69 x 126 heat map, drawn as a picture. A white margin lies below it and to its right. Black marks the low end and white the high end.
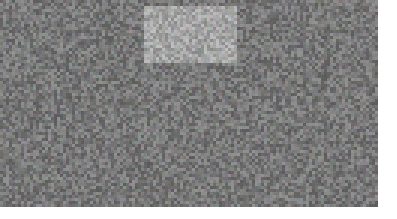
Average level on the scale: 50%. Stripes: none. Odd patch: higher, in the top middle. Ninth with the highest average: top middle. Odd rows or columns: none.
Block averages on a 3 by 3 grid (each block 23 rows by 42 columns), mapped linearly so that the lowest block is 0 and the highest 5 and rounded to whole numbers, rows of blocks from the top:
050
000
000
